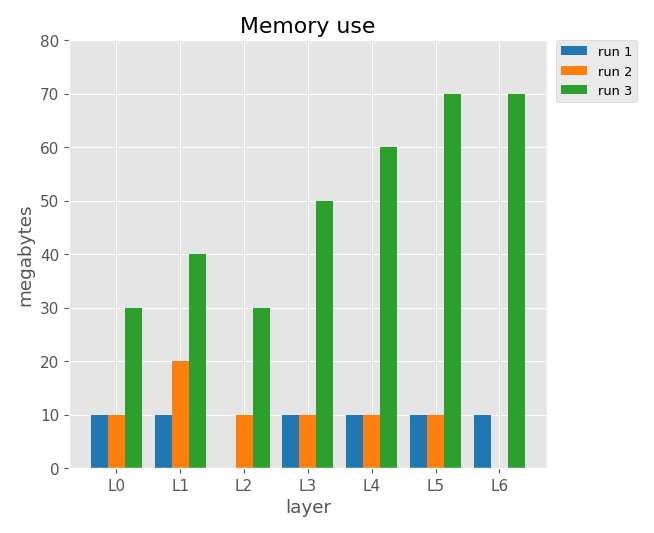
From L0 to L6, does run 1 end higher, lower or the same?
the same
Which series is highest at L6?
run 3
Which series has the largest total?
run 3
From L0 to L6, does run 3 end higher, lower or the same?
higher
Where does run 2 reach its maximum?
L1
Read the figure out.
Title: Memory use
x-axis: layer, ticks L0 L1 L2 L3 L4 L5 L6
y-axis: megabytes, ticks 0 10 20 30 40 50 60 70 80
Legend: run 1, run 2, run 3
Values:
run 1: 10 10 0 10 10 10 10
run 2: 10 20 10 10 10 10 0
run 3: 30 40 30 50 60 70 70
